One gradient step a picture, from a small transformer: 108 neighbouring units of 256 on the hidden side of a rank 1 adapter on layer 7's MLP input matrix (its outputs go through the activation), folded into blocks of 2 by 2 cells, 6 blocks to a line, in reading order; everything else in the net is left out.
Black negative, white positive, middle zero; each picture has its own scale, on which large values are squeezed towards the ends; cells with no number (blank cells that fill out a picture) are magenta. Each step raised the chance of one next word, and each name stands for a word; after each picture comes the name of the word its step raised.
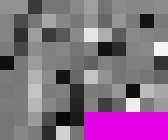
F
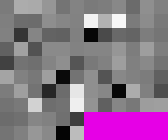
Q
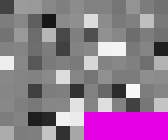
F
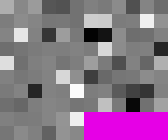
F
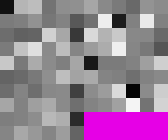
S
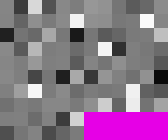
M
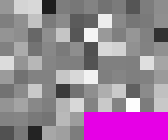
S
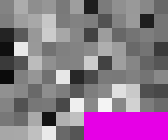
S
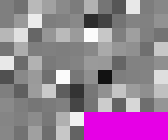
Q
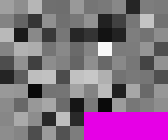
Q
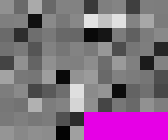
Q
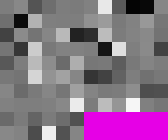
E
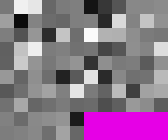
F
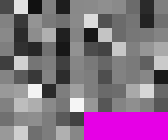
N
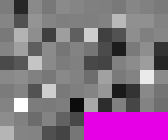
N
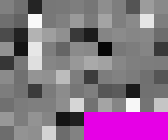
E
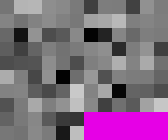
Q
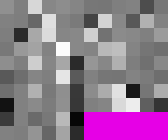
S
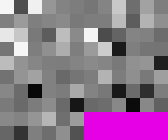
N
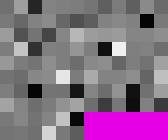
M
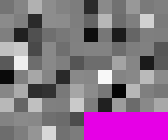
Q
